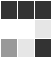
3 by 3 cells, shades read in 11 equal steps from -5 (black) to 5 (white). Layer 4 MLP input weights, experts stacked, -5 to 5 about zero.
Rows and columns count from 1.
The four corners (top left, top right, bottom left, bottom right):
-3 -3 1 -3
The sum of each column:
3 6 -2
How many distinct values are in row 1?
1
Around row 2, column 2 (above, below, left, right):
-3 4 5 4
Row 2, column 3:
4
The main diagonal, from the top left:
-3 5 -3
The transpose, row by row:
-3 5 1 / -3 5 4 / -3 4 -3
